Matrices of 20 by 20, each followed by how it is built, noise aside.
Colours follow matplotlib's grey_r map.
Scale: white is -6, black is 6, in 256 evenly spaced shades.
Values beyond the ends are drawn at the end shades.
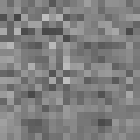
low rank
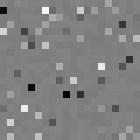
sparse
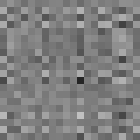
low rank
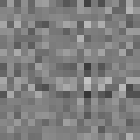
low rank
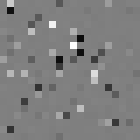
sparse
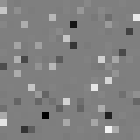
sparse
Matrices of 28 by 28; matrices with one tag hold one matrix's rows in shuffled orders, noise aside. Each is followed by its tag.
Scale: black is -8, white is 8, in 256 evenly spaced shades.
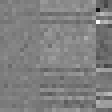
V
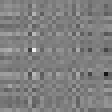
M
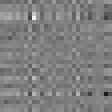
M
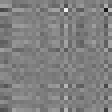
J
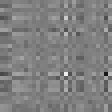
J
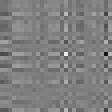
J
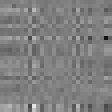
M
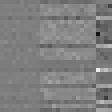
V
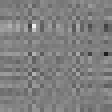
M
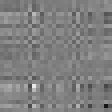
M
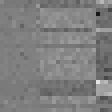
V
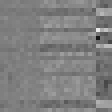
V
